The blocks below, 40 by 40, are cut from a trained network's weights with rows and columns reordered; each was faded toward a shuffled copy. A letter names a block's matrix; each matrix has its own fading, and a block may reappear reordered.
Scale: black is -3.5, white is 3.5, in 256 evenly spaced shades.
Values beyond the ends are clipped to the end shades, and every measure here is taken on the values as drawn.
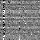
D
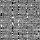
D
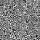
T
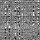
D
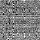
D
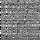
D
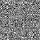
T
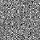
T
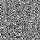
T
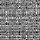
D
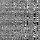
D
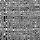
D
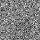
T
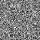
T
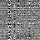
D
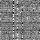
D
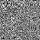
T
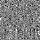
T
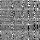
D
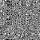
T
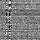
D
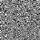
T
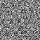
T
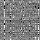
D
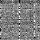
D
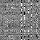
D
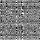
D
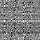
D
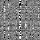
D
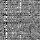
D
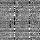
D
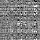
D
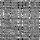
D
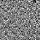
T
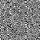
T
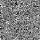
T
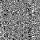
T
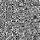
T
